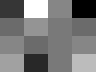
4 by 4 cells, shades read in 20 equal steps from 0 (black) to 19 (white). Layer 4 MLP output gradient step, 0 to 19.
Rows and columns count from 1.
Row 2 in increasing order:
8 8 9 11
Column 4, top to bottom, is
0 8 10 14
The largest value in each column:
12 19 10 14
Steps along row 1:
up down down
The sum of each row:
33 36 37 38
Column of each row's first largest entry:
2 2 1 4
